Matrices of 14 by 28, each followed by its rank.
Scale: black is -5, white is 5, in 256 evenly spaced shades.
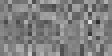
three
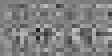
three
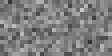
full rank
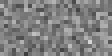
full rank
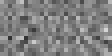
three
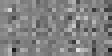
three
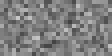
full rank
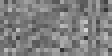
three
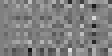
two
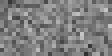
full rank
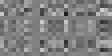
two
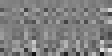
two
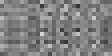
three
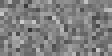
full rank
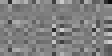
two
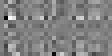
two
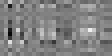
two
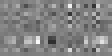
two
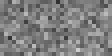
full rank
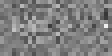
three
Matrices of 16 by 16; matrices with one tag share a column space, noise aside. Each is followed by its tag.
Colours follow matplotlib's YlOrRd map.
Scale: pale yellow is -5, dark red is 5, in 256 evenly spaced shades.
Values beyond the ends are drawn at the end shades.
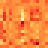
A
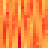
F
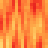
F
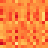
A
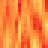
F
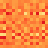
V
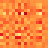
V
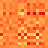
V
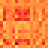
A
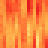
F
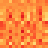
A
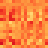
A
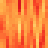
F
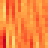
F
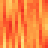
F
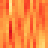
F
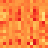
A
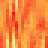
F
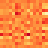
V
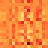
A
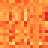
A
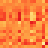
A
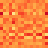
V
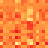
A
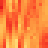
F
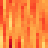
F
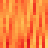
F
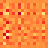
V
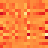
V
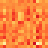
A
